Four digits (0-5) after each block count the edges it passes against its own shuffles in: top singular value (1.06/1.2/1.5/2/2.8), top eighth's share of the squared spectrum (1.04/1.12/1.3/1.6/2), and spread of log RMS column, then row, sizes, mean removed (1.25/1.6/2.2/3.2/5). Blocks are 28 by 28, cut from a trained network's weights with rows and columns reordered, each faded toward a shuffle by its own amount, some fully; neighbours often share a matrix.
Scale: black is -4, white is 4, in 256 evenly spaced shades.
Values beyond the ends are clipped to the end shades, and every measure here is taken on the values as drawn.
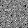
1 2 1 1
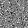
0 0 0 0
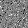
1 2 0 0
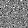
0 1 0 0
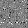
2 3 0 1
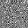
2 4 1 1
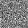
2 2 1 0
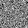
0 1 0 0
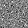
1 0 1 0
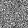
0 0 0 0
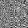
3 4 2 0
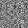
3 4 2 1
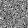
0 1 1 0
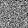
0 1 0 1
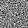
0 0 0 0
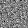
1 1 0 0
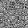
3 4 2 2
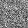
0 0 0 0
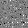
2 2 0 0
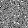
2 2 1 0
